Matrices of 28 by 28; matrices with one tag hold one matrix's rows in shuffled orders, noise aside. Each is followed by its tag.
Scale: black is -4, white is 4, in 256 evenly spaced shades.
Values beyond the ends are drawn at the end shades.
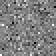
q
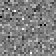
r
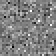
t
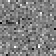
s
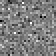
r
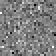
q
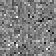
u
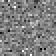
r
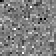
r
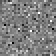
t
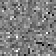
u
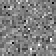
t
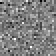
r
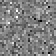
u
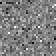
s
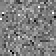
q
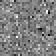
u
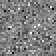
t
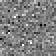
r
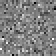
q
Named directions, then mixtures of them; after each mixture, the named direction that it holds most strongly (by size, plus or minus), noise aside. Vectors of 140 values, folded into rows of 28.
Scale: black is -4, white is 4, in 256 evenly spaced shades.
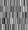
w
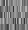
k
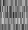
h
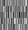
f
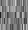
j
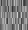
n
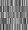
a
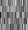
j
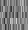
w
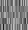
a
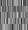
n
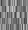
j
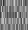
h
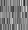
w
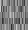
h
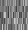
f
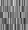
a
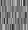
j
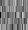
j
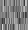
w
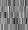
a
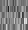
j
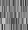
a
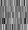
w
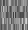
h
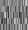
f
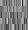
n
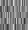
k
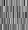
w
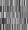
a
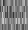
h
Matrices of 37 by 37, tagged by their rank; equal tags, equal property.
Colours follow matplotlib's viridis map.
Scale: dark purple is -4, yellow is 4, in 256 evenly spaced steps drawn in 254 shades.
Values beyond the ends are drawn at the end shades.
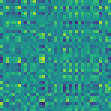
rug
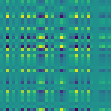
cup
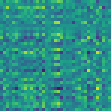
rug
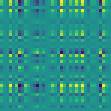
cup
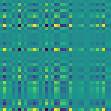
cup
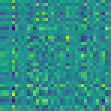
rug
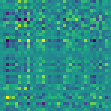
rug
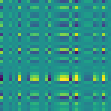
cup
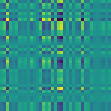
cup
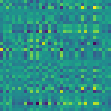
rug
